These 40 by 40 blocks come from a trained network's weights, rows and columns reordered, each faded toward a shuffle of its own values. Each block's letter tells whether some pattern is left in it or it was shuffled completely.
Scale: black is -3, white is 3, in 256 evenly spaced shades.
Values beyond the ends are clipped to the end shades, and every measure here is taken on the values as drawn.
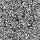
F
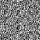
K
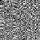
K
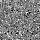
F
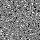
F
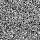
F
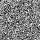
F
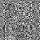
K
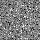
F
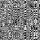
K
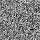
F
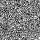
F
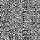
K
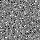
F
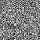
K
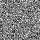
F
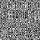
K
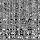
K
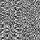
K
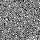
F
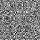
K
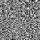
K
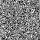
F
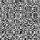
K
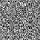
K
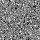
F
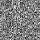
K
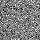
F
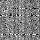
K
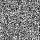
F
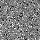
F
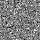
F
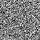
F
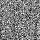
F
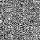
K
